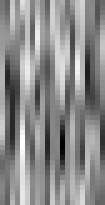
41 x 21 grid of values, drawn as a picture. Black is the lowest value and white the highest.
Grain: streaks running down. Mirror symmetry: none. Slope: none.
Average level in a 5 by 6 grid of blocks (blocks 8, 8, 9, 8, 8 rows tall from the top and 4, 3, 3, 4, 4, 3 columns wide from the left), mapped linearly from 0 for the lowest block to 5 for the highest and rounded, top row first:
333431 / 152522 / 041220 / 131022 / 252341
